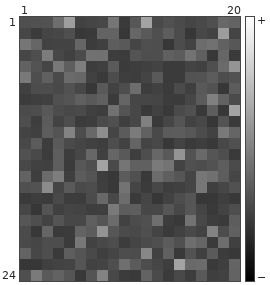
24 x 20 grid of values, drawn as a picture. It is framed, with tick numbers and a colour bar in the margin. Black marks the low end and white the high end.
Histogram: skewed, a long tail of high values. Mirror symmetry: none. Stripes: none. Grain: fine. Average level on the scale: 30%.
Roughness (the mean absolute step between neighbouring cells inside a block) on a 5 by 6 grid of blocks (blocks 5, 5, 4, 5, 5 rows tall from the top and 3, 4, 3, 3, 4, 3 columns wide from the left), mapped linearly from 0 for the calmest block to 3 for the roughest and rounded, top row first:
1 2 2 1 1 3 | 0 0 1 1 0 3 | 0 1 3 1 2 1 | 1 0 2 1 1 0 | 1 1 1 1 2 2
